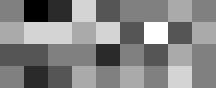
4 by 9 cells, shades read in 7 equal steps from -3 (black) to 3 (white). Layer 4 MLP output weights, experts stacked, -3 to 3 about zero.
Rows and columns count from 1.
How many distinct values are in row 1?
6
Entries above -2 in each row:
7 9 8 8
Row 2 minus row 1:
1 5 4 -1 3 -1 3 -2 1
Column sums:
0 -4 -1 4 -1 0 2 3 1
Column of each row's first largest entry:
4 7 8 8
